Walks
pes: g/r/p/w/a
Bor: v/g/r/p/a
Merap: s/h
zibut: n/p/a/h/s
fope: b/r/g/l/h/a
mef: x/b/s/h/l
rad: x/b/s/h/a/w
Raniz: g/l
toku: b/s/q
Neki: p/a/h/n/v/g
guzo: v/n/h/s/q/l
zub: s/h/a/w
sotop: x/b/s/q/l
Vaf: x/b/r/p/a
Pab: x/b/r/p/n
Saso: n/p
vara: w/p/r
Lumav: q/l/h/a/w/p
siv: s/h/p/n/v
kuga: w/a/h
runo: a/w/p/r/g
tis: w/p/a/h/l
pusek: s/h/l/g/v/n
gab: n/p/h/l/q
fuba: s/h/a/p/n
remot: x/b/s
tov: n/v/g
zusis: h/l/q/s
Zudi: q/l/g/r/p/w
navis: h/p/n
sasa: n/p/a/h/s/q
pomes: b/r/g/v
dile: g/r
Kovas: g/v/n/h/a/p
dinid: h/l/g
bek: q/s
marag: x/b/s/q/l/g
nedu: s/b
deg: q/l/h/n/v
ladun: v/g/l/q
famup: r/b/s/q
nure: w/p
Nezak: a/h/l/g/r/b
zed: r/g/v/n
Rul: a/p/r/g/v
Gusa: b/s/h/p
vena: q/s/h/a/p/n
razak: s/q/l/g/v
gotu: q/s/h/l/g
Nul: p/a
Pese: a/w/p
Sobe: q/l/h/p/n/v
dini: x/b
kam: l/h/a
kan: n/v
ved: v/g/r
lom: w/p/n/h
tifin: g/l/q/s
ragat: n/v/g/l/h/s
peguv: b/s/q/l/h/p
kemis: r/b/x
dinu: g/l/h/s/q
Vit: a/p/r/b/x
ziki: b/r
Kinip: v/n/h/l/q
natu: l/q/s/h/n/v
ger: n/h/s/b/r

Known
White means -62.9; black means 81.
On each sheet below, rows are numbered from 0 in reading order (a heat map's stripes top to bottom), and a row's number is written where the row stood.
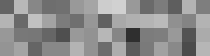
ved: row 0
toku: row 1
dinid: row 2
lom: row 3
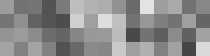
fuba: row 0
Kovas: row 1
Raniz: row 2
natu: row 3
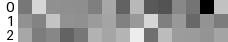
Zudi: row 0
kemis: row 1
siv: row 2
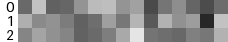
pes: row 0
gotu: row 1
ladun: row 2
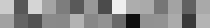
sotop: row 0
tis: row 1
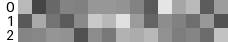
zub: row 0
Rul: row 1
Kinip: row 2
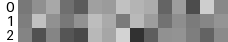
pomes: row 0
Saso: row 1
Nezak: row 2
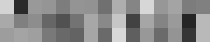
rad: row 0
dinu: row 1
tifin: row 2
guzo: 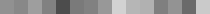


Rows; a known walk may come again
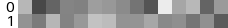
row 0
zub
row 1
Vaf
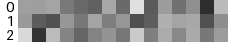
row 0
tifin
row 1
kuga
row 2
mef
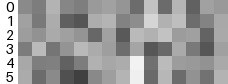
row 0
ziki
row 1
ger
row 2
bek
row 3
vara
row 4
siv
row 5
pusek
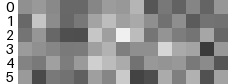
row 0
Raniz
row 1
dile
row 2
Kovas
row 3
vena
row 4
Vit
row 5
kam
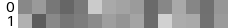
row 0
navis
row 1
Merap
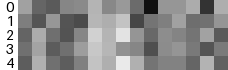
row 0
tis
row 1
fope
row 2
Rul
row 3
runo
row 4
Bor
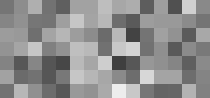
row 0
pomes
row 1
Nul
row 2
nure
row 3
Pab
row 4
Nezak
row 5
fuba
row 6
tov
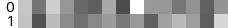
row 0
marag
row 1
peguv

